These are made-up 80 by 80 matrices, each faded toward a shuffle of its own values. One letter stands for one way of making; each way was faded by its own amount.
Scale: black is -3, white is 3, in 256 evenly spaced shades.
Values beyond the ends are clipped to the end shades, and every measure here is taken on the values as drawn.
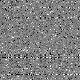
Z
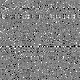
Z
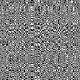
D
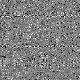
Z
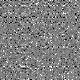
Z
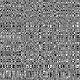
D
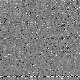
Z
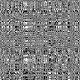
D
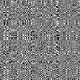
D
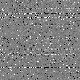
Z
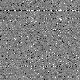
Z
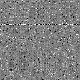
Z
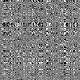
D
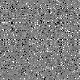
Z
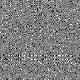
Z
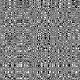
D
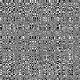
D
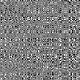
D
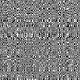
D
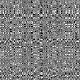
D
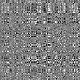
D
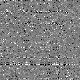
Z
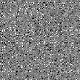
Z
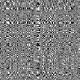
D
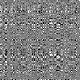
D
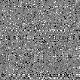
Z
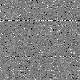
Z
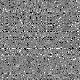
Z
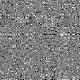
Z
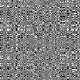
D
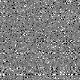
Z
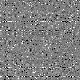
Z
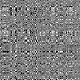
D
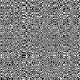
D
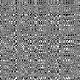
D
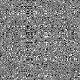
Z
